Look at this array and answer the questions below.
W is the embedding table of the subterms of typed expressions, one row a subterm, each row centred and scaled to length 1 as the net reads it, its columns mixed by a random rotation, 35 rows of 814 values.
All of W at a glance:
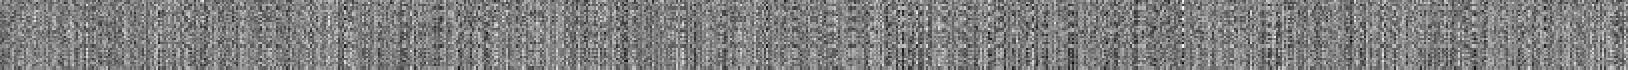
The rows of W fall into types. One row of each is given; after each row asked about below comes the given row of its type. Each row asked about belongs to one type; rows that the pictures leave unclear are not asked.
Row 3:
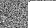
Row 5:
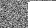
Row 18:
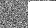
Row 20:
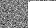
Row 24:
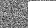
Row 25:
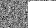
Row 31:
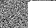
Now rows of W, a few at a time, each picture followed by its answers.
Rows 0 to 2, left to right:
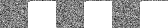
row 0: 5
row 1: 20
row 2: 24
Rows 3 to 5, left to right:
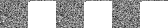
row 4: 3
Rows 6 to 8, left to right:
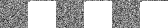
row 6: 31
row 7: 25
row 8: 31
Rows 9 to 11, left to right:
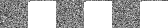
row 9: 3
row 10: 31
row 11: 24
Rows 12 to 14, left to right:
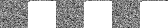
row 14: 3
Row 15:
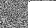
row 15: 18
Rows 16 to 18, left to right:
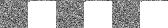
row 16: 18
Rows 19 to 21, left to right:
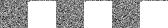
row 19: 25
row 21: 31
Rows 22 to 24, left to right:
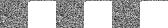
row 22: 3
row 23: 3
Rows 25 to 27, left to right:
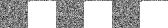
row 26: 24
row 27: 25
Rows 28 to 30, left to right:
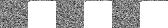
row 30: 5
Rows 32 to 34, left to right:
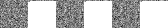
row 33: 25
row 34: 25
